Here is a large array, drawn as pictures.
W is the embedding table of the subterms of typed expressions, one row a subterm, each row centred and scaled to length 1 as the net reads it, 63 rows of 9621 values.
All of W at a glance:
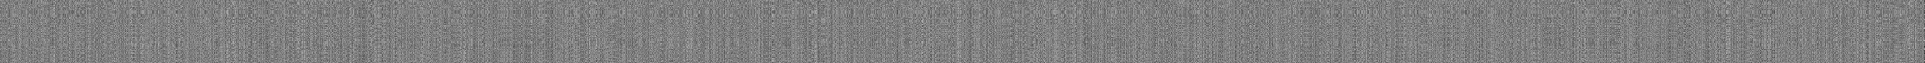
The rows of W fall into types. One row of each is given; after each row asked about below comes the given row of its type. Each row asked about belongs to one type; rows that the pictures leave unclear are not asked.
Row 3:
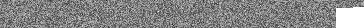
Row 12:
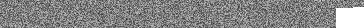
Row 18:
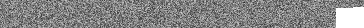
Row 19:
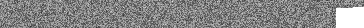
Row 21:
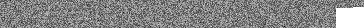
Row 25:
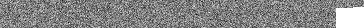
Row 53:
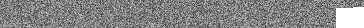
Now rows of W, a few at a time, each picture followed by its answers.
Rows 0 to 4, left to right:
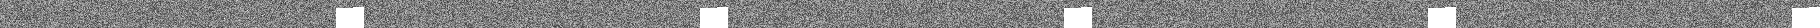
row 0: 53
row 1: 53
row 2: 3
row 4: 21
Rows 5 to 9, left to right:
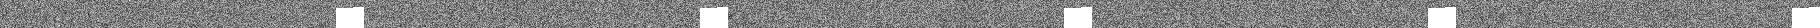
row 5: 53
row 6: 53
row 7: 25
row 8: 21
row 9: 19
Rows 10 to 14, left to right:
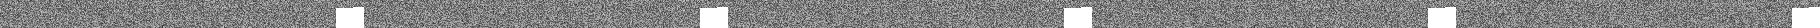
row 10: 12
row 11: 12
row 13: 12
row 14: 19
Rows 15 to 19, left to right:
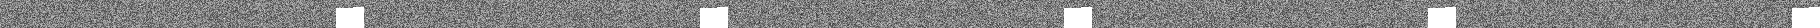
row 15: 25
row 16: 25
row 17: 21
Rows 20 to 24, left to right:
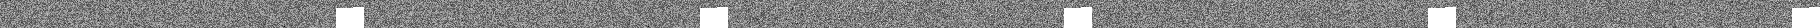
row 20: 21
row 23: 25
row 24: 53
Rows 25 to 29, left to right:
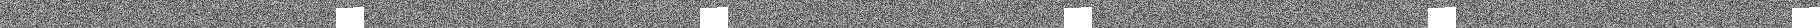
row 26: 25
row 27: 21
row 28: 18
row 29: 53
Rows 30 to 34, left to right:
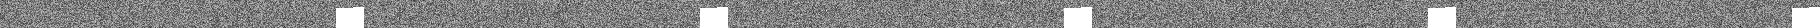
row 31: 3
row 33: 18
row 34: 21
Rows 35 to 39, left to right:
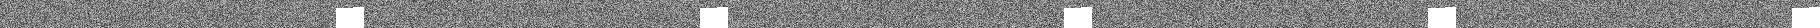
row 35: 25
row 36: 3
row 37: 53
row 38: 25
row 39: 18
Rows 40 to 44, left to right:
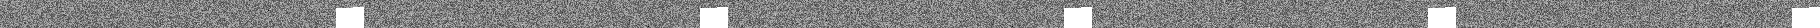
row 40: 18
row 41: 21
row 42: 21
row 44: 12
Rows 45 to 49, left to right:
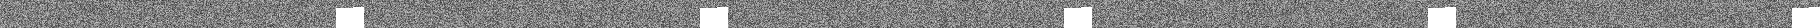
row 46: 25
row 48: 3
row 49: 19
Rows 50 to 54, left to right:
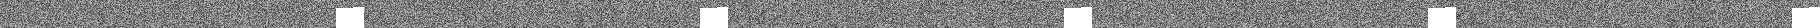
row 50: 12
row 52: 53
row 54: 25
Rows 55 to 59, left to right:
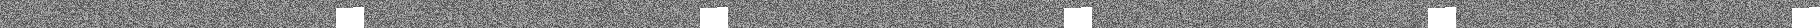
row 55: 21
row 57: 12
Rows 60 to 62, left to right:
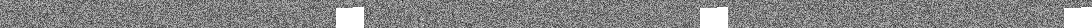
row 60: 19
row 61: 53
